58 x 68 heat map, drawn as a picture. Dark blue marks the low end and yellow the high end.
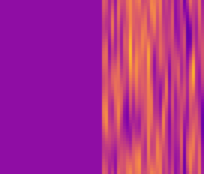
It is made of 1 by 2 panels. Panel 1,1: low, flat. Panel 1,2: middling, streaked downward, strong in contrast.
